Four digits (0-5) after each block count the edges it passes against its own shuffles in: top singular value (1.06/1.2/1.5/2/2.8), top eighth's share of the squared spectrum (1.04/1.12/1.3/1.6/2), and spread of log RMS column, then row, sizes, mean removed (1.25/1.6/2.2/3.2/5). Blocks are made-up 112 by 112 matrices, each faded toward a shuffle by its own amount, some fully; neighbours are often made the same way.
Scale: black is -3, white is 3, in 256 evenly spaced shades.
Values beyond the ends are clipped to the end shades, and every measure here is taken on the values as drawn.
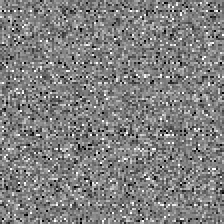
1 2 0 3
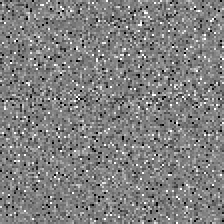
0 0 0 0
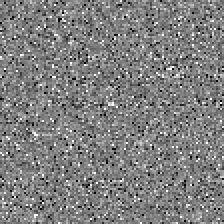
0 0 0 1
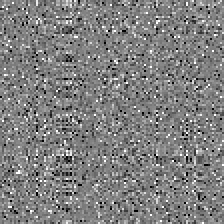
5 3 2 2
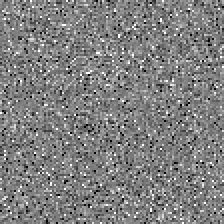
3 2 0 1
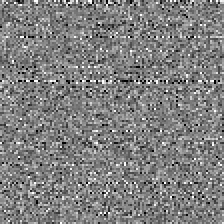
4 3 0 4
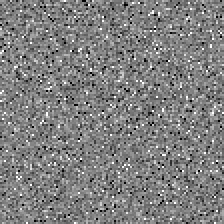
0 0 0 0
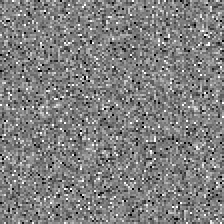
0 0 0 0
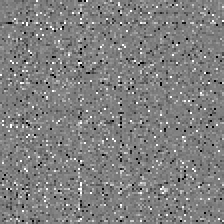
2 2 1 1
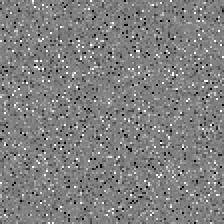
0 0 0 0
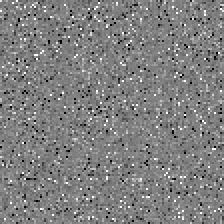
1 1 1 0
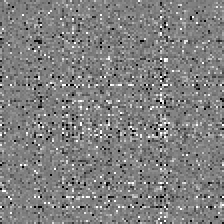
2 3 3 3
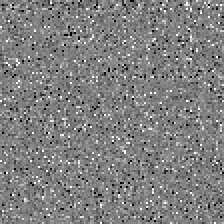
1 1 1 1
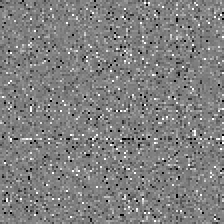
2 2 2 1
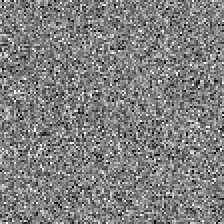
3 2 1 1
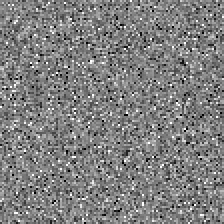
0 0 0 0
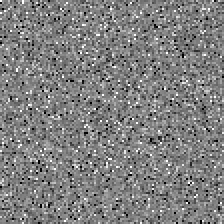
0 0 0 0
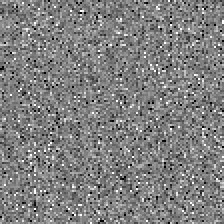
1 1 2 0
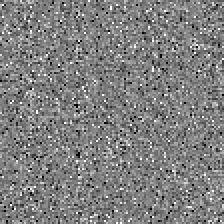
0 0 1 0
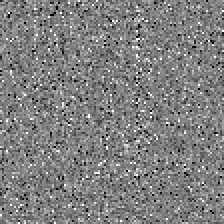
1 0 1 0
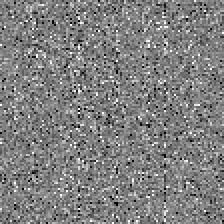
1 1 2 0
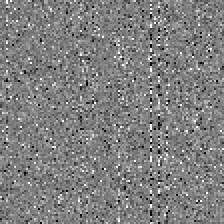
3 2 2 0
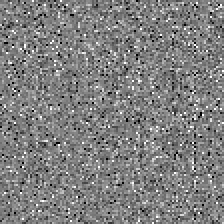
3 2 1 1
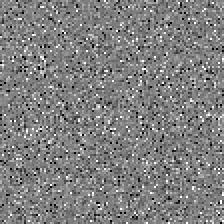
3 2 0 1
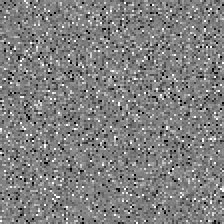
2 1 0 0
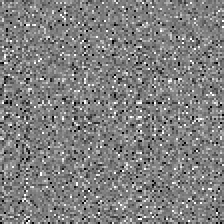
4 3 2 2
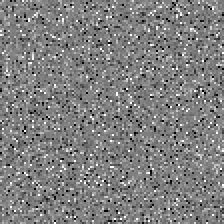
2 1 0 0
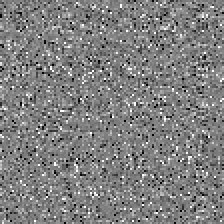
4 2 1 1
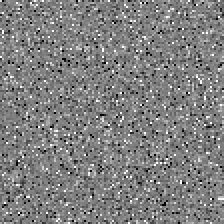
2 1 0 0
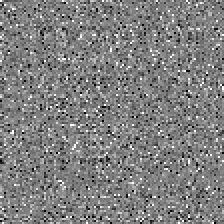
4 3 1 2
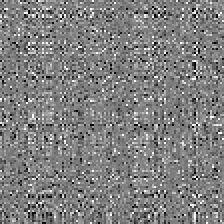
5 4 3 3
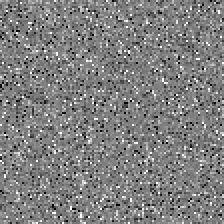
2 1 0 0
